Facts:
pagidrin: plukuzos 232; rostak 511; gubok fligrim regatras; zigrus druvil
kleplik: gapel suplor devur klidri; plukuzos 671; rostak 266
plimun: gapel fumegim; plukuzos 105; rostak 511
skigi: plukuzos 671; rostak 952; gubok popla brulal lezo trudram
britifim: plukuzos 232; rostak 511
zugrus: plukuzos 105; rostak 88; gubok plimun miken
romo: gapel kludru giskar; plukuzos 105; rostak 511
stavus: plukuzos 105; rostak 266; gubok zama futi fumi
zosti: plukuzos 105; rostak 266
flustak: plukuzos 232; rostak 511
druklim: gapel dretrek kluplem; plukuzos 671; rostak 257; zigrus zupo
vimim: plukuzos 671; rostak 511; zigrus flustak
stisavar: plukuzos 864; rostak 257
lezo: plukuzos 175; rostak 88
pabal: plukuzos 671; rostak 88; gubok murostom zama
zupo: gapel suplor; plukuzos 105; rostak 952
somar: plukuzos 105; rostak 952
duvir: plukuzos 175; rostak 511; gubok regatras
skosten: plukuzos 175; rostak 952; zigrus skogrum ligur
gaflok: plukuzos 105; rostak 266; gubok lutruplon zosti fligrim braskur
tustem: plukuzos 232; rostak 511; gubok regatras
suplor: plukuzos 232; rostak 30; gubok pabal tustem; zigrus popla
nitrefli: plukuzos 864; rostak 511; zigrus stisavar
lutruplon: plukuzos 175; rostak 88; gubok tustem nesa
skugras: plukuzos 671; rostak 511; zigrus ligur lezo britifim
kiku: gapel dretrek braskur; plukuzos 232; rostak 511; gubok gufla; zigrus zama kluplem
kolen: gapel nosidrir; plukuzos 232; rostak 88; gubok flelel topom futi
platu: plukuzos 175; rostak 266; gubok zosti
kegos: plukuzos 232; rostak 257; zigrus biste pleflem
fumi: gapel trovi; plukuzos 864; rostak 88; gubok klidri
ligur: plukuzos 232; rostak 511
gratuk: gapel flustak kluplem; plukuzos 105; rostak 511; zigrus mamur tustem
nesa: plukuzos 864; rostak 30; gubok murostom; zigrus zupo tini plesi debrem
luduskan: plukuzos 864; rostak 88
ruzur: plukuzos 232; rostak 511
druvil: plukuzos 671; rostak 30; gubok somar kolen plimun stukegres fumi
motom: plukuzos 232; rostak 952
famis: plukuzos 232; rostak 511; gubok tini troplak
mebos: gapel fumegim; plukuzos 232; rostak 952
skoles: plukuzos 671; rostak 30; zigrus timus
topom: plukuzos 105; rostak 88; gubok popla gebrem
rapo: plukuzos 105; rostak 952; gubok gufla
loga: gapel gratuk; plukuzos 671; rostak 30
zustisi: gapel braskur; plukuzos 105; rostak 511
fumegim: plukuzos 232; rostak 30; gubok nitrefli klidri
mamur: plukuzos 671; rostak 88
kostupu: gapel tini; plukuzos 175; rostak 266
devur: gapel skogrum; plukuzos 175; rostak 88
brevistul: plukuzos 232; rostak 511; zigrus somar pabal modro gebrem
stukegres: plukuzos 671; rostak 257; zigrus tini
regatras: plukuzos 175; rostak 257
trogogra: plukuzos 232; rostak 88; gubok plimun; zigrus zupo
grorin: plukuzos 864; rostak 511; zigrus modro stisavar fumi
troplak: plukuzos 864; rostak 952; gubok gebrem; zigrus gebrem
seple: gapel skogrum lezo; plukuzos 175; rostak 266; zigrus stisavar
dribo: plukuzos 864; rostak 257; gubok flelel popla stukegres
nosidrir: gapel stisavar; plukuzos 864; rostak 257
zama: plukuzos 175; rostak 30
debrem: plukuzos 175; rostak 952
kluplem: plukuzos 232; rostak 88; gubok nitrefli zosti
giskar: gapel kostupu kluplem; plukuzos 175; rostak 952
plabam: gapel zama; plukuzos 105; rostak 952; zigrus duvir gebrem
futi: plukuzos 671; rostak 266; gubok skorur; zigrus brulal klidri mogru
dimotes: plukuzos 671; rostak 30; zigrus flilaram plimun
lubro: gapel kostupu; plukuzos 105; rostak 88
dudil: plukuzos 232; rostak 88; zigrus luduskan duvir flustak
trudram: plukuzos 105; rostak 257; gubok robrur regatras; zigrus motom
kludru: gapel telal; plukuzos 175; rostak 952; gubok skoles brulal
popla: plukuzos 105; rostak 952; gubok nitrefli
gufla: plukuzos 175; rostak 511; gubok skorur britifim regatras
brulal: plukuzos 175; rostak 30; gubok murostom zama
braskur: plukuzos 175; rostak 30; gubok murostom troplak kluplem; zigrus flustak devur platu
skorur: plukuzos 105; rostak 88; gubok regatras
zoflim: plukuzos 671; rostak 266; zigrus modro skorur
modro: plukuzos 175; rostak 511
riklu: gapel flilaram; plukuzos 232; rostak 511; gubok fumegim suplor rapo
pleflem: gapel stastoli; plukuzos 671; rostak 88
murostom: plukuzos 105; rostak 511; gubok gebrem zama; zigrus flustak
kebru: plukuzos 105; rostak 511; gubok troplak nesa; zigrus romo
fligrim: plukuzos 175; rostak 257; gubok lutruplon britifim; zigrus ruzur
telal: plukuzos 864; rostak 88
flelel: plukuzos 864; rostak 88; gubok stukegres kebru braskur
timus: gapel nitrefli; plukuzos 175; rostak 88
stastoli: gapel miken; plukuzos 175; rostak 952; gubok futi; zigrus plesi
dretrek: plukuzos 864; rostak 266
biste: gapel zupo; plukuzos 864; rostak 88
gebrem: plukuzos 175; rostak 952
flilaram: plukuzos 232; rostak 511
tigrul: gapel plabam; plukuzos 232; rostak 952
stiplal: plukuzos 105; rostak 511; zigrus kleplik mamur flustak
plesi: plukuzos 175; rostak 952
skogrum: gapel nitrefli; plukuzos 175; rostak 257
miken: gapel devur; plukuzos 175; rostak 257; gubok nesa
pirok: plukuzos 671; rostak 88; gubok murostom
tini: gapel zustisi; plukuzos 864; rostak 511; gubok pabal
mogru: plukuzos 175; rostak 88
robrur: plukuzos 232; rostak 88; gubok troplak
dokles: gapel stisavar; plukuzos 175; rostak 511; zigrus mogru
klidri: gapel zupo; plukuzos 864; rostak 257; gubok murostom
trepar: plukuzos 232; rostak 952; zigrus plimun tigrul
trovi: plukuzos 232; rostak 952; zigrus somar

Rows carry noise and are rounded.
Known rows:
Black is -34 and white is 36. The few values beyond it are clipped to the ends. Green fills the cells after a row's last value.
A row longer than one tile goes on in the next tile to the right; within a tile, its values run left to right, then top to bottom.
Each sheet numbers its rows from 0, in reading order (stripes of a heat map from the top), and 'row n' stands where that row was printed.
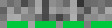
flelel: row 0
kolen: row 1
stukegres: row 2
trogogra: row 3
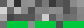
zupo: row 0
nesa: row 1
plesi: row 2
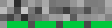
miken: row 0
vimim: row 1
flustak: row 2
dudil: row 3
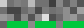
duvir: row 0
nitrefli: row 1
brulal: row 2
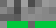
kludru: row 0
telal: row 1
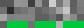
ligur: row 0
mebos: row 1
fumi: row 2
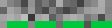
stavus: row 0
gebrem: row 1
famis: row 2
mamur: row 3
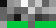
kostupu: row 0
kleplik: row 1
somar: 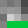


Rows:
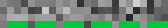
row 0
dribo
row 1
stiplal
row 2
pirok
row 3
modro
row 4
gratuk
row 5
britifim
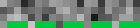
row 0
kebru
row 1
tini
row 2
druvil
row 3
stastoli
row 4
zosti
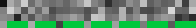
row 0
lubro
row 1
plimun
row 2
trovi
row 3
murostom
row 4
kluplem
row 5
pagidrin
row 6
skogrum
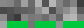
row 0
kiku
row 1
plabam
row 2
popla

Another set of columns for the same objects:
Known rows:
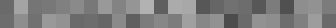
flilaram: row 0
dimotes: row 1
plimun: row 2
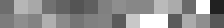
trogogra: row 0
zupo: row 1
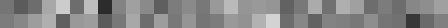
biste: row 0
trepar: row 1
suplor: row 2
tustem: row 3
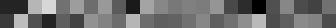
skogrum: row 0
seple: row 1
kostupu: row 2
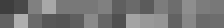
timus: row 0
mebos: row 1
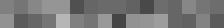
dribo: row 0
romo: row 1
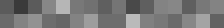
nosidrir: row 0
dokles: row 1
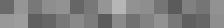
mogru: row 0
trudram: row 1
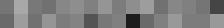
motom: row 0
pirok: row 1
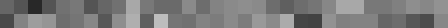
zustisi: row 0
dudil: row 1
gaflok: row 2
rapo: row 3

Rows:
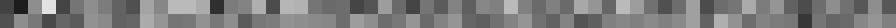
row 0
miken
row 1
kleplik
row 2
zoflim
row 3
kludru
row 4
stisavar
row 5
mamur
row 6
flustak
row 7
fumi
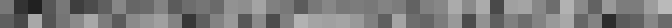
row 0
tini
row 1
riklu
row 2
nesa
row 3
platu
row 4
futi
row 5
regatras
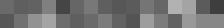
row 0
kolen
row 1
loga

